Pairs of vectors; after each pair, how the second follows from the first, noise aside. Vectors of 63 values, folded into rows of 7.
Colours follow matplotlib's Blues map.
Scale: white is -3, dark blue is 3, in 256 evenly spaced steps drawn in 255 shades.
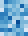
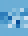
partly zeroed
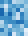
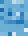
partly zeroed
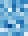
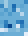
partly zeroed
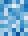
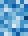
sign-scrambled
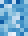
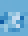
partly zeroed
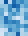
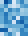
sign-scrambled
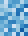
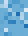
partly zeroed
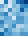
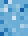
partly zeroed
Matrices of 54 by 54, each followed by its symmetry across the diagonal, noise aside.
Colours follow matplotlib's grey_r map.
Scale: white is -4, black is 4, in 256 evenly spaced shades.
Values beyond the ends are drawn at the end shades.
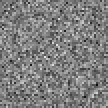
symmetric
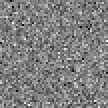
neither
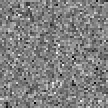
neither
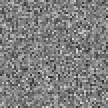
antisymmetric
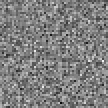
antisymmetric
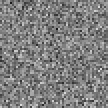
neither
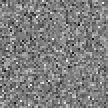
neither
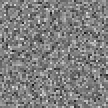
symmetric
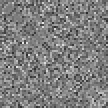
symmetric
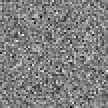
antisymmetric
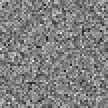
symmetric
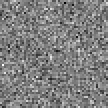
antisymmetric
